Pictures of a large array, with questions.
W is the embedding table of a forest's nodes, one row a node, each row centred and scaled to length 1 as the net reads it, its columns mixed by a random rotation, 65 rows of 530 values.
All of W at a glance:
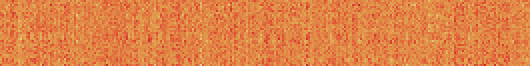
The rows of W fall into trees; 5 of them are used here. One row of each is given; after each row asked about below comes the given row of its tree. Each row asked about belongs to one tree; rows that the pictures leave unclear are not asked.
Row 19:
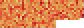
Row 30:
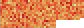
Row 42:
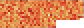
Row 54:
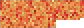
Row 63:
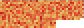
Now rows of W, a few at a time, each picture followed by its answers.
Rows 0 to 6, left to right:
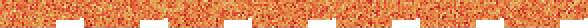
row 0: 30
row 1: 42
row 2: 54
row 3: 63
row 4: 19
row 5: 19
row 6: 54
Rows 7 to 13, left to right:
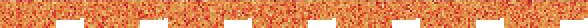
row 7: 54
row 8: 63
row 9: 54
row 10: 63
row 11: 19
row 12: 54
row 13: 30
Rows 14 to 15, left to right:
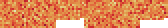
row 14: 30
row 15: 30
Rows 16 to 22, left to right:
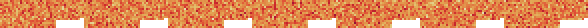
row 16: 42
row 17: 30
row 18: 42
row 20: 63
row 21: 54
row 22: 63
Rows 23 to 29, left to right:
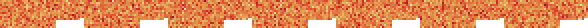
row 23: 42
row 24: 30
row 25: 63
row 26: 30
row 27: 30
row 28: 19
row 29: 63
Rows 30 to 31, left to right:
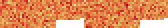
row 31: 63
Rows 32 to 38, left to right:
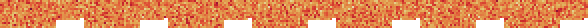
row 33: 42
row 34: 42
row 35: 54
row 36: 54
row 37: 42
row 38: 54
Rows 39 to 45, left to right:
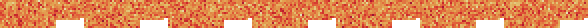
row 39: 54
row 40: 30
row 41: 30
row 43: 30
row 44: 19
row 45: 54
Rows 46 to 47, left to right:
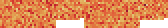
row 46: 42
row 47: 63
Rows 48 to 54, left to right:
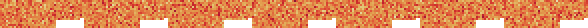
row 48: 54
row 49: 30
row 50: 63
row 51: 54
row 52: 42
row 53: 63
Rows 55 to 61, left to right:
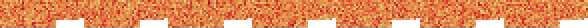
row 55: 19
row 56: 54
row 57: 19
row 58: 63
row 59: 63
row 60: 63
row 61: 63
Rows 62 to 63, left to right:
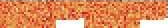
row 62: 42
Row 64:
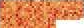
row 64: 54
